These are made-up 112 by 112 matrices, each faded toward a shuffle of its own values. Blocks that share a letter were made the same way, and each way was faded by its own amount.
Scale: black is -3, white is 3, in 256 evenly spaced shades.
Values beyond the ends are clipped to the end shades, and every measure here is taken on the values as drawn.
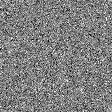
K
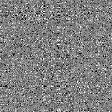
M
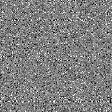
M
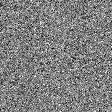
K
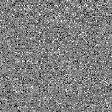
M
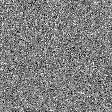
K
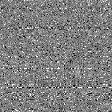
M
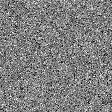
K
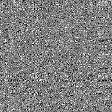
M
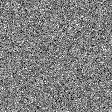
K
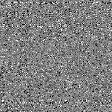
M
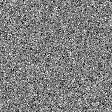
K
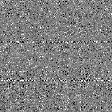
M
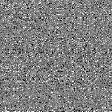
M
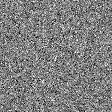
K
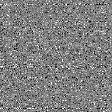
M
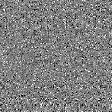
M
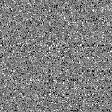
M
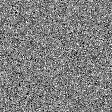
K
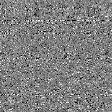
M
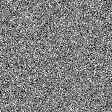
K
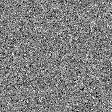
K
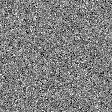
K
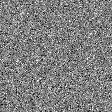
K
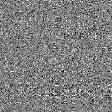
M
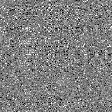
M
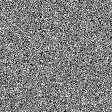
K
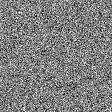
K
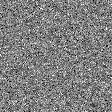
K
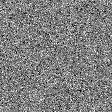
K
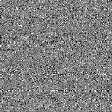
M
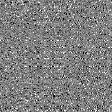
M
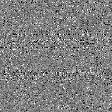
M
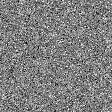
K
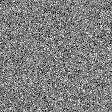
K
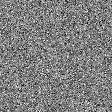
K
